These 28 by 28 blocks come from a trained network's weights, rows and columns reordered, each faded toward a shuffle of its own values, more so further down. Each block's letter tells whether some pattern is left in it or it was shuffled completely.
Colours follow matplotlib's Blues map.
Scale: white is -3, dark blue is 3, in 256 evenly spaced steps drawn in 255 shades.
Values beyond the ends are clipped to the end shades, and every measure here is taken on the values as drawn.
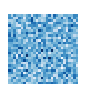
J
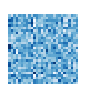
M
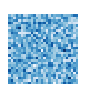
J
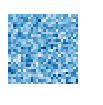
J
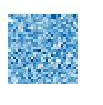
J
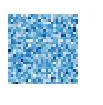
J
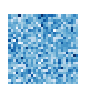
J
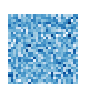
J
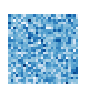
J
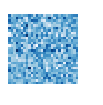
M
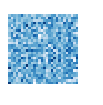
M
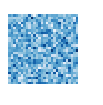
J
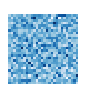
M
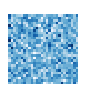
J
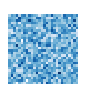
J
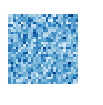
J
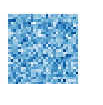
J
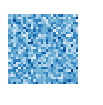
J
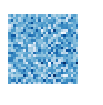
M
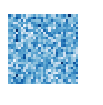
J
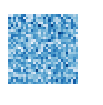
J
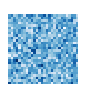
J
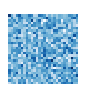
J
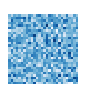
M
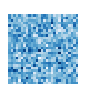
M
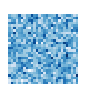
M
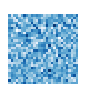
J
